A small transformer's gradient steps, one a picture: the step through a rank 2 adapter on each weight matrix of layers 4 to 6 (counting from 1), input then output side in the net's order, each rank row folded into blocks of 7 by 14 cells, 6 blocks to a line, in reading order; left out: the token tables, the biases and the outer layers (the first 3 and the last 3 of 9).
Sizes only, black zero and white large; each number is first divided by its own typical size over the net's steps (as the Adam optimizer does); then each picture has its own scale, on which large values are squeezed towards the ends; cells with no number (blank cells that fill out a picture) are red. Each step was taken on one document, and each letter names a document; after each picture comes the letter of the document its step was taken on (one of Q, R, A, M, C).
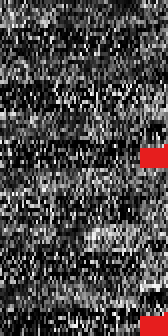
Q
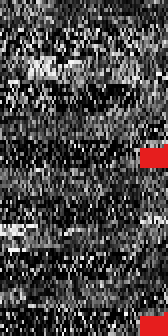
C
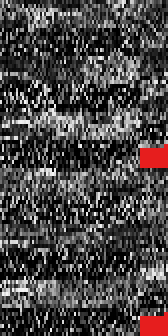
C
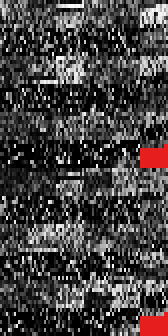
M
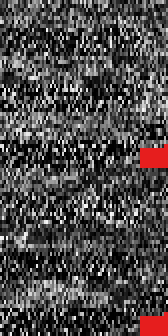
C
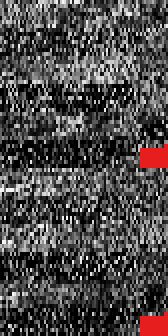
C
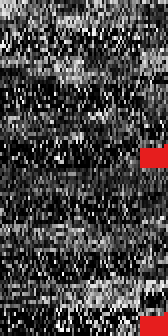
M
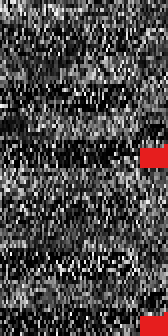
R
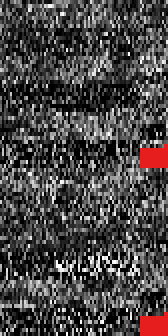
R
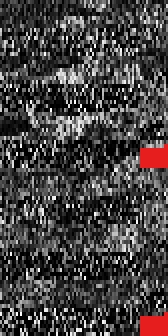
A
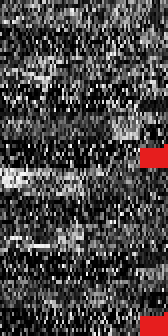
C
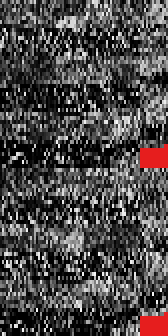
M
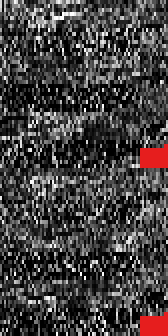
A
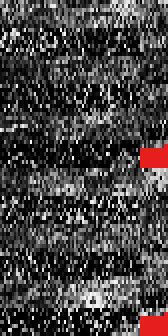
M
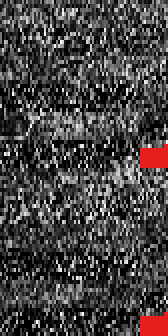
A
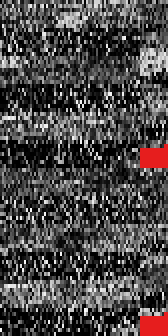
M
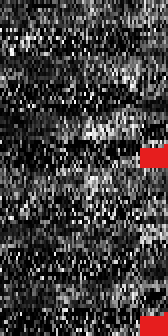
A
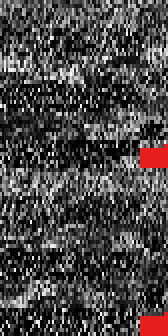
A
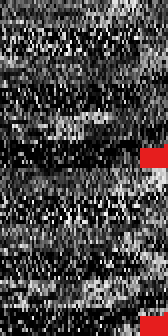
M
